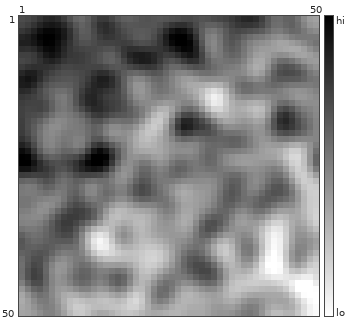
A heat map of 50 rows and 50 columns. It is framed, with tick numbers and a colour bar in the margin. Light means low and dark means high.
Ninth with the lowest average: bottom right. Lone odd cells: none. Slope: up to the top left. Odd rows or columns: none. Stripes: none.
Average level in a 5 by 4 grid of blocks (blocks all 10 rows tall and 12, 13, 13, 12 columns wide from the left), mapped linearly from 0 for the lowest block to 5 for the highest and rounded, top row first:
5442 | 4323 | 4332 | 3121 | 2120
